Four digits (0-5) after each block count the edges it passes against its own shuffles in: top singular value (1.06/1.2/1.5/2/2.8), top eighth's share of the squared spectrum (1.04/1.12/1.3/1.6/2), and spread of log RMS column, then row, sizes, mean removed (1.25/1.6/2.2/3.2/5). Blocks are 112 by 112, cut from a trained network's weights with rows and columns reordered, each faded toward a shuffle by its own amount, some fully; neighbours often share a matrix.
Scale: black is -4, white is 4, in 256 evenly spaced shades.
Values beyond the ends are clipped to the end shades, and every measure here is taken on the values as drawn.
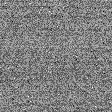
2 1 0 0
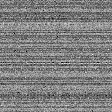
5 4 1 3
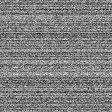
5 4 1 3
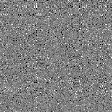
4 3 2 2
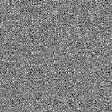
4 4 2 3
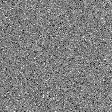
2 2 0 0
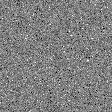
0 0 0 0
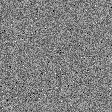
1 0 0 0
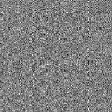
4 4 3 2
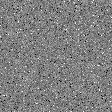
0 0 0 0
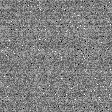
2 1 0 0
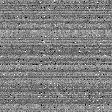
5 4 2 2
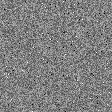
0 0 0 0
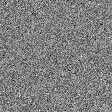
0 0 0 0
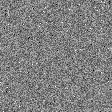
2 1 0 0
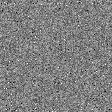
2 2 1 0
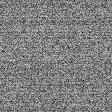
3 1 0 0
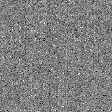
3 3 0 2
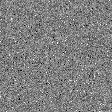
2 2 0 1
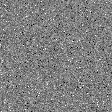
2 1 0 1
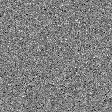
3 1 0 0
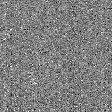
3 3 1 1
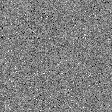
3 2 0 1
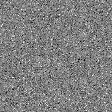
3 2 1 1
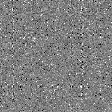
3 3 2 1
